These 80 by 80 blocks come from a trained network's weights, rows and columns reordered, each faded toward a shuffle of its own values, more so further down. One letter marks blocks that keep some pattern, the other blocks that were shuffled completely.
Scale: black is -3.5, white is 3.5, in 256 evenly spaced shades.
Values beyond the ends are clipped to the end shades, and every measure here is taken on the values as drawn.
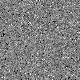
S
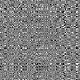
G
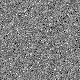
S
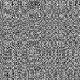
G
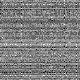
G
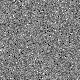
S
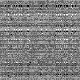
G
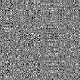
G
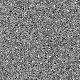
S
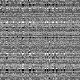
G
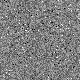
S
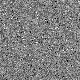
S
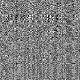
G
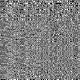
G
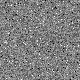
S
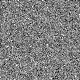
S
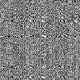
G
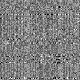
G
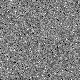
S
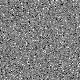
S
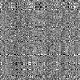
G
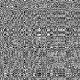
G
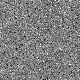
S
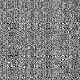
G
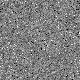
S
